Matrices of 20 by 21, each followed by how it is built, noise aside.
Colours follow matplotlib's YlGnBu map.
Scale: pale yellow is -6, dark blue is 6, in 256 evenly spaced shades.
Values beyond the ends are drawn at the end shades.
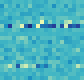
uneven rows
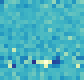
uneven rows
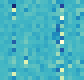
uneven columns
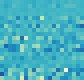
uneven rows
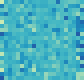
uneven columns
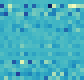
uneven rows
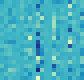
uneven columns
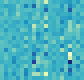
uneven columns
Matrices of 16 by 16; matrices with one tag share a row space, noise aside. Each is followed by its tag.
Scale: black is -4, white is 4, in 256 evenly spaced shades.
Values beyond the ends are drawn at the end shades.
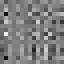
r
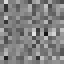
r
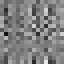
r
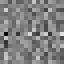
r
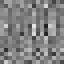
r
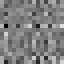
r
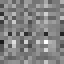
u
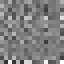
u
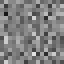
r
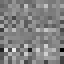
u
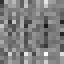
u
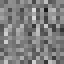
r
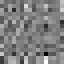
u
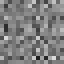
r
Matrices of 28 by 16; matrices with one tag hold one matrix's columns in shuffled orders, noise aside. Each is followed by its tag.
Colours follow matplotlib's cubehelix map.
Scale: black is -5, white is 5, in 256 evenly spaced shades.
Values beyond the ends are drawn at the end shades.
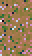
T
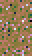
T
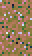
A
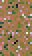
A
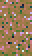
A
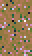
T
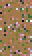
T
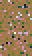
A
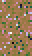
A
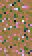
T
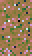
T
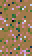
T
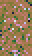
T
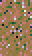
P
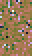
P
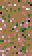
T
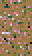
A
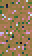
A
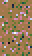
A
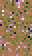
P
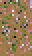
P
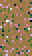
T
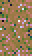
T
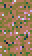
A
